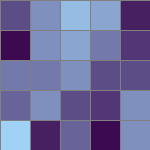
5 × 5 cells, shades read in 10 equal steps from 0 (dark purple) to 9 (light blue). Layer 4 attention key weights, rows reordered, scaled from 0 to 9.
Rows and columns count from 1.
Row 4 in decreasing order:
6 6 4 3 2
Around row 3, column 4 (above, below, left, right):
5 2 6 3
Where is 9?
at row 5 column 1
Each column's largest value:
9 6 8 7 6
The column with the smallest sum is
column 4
